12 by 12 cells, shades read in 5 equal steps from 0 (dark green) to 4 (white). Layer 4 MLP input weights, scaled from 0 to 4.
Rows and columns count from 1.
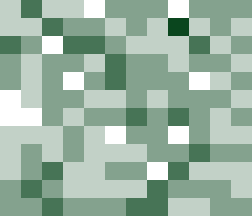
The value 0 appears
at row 2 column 9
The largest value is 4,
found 11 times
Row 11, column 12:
3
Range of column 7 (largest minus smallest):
2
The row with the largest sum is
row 8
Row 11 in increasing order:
1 1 2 2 2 2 2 3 3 3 3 3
